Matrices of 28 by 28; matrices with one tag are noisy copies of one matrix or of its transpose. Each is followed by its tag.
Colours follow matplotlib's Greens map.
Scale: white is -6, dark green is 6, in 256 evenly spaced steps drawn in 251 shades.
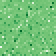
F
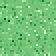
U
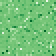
F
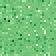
U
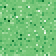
U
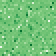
F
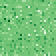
U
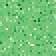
U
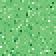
F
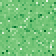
F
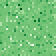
U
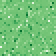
F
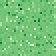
U
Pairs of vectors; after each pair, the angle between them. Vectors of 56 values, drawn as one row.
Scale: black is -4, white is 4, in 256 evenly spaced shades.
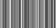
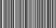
orthogonal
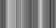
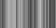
nearly parallel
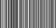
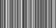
orthogonal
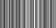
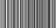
partly opposed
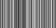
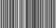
nearly opposite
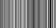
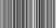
partly opposed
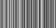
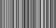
partly aligned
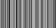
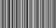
partly aligned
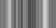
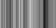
nearly opposite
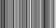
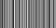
partly aligned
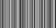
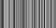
partly aligned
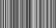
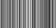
partly opposed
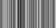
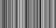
nearly opposite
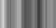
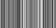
partly opposed
